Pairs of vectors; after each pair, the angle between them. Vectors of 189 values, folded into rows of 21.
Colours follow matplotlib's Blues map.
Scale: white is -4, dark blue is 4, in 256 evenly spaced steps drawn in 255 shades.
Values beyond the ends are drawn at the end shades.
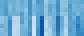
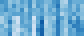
nearly parallel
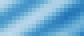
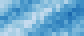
nearly parallel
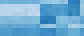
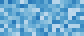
orthogonal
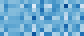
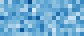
orthogonal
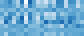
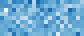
orthogonal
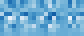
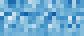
nearly parallel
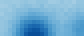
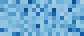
orthogonal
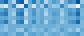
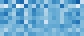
nearly parallel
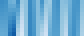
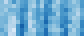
nearly opposite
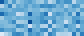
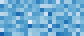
nearly opposite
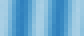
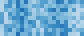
partly aligned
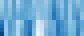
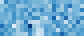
partly aligned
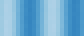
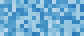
orthogonal
